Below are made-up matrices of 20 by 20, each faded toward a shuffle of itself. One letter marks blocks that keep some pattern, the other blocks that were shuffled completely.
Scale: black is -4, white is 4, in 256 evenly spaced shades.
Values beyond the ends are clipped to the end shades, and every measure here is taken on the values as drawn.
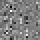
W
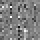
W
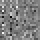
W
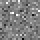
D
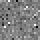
D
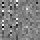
W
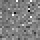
D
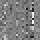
W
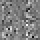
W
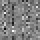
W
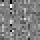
W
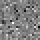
D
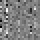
W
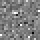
D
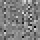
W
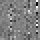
W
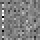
W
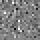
D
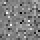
D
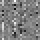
W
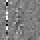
W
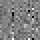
W
